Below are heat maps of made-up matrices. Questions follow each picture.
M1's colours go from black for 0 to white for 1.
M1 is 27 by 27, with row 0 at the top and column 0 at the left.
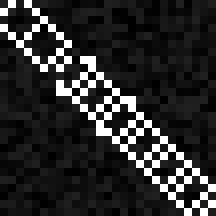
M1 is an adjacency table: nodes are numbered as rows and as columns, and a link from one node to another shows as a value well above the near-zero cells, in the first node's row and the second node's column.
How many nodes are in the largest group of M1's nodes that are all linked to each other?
3
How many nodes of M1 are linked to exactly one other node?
1
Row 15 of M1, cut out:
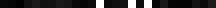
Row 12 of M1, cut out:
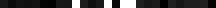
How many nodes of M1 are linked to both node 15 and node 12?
1
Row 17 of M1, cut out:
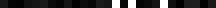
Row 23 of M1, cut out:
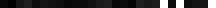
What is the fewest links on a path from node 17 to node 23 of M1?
2
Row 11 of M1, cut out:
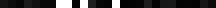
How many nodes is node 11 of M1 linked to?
4
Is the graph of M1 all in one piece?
yes
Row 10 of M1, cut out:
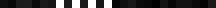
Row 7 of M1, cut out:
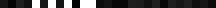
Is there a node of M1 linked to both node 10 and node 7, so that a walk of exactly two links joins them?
yes
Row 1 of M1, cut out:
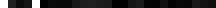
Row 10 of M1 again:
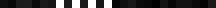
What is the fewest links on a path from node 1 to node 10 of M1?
3
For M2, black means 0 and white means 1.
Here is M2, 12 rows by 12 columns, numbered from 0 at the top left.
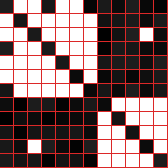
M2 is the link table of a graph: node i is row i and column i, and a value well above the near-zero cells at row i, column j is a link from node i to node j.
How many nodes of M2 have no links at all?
0
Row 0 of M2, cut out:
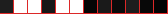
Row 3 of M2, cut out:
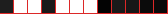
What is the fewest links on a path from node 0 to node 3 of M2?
2
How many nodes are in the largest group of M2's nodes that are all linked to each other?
6
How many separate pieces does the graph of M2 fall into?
1
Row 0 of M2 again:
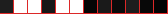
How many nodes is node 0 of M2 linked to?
4
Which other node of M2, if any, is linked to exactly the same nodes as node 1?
none
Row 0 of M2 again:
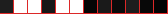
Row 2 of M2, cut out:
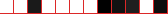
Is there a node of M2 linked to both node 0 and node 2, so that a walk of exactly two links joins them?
yes
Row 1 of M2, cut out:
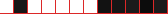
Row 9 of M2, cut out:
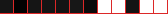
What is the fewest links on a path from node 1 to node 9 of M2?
3
